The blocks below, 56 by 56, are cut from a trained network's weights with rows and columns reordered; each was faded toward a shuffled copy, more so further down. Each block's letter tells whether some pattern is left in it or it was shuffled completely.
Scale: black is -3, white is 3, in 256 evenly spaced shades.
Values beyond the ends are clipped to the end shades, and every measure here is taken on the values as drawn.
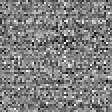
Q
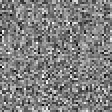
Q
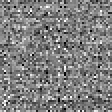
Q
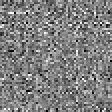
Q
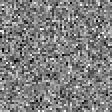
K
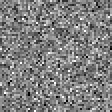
K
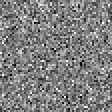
K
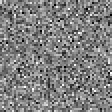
K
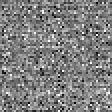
Q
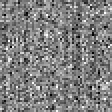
Q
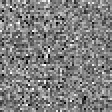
Q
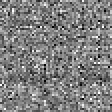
Q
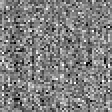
Q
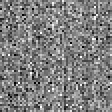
Q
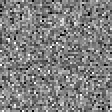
K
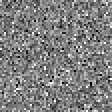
K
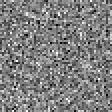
K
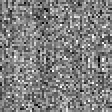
Q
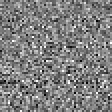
Q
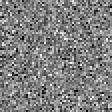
K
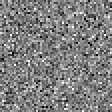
K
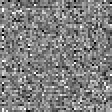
Q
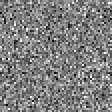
K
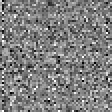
Q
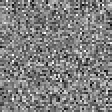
Q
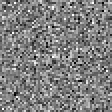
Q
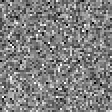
K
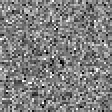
K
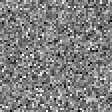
K
